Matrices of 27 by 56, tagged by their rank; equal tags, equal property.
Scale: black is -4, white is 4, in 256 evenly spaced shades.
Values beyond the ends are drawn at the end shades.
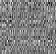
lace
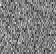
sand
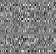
lace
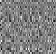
lace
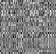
lace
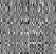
lace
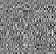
lace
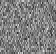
sand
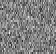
sand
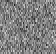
sand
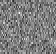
sand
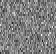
sand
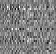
lace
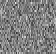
sand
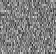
sand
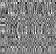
lace
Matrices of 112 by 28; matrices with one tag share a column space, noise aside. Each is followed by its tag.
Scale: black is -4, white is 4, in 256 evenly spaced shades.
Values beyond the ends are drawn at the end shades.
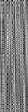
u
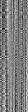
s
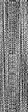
u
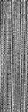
u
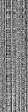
s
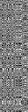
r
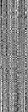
s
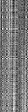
s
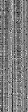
s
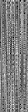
u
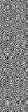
r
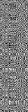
r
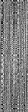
u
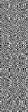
r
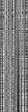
s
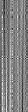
s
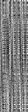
u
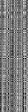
s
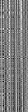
s
